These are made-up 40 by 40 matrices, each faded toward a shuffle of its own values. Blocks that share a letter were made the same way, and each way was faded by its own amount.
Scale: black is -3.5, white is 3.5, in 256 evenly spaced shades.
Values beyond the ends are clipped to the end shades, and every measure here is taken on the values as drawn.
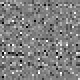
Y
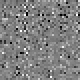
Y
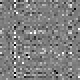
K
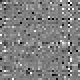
K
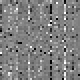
K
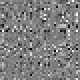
Y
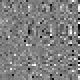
K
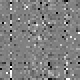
K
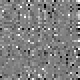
K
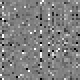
K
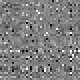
K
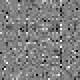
Y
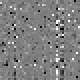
Y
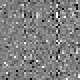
Y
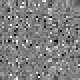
Y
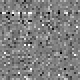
Y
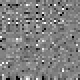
K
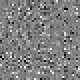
Y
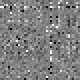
Y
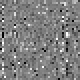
Y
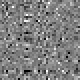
Y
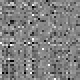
K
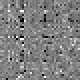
K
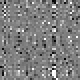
K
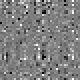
K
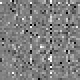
K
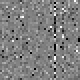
Y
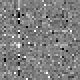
Y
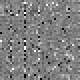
Y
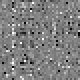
Y
